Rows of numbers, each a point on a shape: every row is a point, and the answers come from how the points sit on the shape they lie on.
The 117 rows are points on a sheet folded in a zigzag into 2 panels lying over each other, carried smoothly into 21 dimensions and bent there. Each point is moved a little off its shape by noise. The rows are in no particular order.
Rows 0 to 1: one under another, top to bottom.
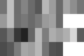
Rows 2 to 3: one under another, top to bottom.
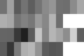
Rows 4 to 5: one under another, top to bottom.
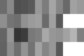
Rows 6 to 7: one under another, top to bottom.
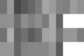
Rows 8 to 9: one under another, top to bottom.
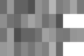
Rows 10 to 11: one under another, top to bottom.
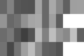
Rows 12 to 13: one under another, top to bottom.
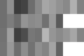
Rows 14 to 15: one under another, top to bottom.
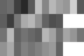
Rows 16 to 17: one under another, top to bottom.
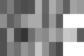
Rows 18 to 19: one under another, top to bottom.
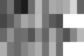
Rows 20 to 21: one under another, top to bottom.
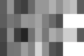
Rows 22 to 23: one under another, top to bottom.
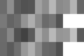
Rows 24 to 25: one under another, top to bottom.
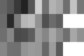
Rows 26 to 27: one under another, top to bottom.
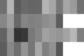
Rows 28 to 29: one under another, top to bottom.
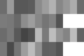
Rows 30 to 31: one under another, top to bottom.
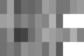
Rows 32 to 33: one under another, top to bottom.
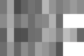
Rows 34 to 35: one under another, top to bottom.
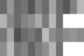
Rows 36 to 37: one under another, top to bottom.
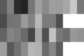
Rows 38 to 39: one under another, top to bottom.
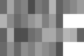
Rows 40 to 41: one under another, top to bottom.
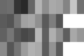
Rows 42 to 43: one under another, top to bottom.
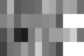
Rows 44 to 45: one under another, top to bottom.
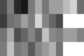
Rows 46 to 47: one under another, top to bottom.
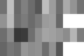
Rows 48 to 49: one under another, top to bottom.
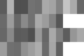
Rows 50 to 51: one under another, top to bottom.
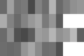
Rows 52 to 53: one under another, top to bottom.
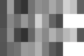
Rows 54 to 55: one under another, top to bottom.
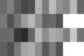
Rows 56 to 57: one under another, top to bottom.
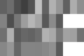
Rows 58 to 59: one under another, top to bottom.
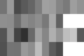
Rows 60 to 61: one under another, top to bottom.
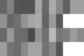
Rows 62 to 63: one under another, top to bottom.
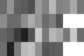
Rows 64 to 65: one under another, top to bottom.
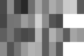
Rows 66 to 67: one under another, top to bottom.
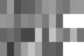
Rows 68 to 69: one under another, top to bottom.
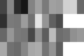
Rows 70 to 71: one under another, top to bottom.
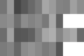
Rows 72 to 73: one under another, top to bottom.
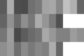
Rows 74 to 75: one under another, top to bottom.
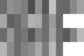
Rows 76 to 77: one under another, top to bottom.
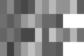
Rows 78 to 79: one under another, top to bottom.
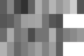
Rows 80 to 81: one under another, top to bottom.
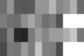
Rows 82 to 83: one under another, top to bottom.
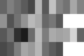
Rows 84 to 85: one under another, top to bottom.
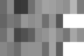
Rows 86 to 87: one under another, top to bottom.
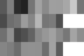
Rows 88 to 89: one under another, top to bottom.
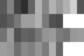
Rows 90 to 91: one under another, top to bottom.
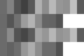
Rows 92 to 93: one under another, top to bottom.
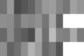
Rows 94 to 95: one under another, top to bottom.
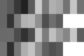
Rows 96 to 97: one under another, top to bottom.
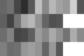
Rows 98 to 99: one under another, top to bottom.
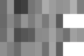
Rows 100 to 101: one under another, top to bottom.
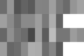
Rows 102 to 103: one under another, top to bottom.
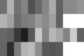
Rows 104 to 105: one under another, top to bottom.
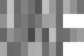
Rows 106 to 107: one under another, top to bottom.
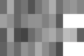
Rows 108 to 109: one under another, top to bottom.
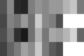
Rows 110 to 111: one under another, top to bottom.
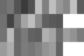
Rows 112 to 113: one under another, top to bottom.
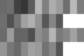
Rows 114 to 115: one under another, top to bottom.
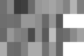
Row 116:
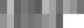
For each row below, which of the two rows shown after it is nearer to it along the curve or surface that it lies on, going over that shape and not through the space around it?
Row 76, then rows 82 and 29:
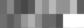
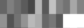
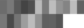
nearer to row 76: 29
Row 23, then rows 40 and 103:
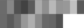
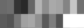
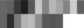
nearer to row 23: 103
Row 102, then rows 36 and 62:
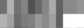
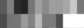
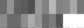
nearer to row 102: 62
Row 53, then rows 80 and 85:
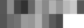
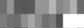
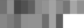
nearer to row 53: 80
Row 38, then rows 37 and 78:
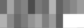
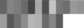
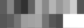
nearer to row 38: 37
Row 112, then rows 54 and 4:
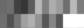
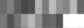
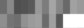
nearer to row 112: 4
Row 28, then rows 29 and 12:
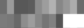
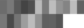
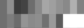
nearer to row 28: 29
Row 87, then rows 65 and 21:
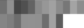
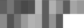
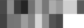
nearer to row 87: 65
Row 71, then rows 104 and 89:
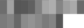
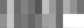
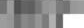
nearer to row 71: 104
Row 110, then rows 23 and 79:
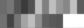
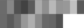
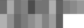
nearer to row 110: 23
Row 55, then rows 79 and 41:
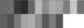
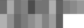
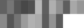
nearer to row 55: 41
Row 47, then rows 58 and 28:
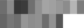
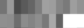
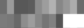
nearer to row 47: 58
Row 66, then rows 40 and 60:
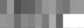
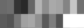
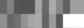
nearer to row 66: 60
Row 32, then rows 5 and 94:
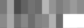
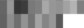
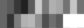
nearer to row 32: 5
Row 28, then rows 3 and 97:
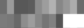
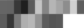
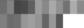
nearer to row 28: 3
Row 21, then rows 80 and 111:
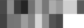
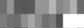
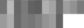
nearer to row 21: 80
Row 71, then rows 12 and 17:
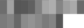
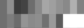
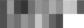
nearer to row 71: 17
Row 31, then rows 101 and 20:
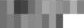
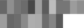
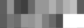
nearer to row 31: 20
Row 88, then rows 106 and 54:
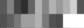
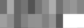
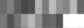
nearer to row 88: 54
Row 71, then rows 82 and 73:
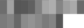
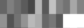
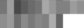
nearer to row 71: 82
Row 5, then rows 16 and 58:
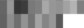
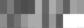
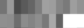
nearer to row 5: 58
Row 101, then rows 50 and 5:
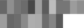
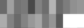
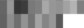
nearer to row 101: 50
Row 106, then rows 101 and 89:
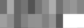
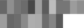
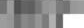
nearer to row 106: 101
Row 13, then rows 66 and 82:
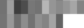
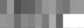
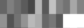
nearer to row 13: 66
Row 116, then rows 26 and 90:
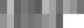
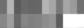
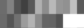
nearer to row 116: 26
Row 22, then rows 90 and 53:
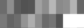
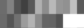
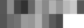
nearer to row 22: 90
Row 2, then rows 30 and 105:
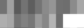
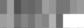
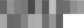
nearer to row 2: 30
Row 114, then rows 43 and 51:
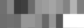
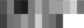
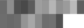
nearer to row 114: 43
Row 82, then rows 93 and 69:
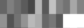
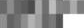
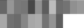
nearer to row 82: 93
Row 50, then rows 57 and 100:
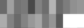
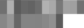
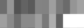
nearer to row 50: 57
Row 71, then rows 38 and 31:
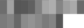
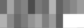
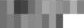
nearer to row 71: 38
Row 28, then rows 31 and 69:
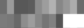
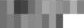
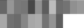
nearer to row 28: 69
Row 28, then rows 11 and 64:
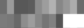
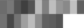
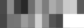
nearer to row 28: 11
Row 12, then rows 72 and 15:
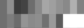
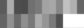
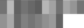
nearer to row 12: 72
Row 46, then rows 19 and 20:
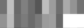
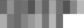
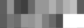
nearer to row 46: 20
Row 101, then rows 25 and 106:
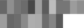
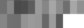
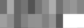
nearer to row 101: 106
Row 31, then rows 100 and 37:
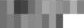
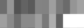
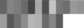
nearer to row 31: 100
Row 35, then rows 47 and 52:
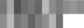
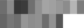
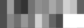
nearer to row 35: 47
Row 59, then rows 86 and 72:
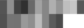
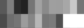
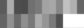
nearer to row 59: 72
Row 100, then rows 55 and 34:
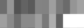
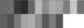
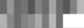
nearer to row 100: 34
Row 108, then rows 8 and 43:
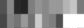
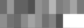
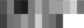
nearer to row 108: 43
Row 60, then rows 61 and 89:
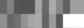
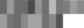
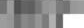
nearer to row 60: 89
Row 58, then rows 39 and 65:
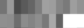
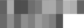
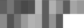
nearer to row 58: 65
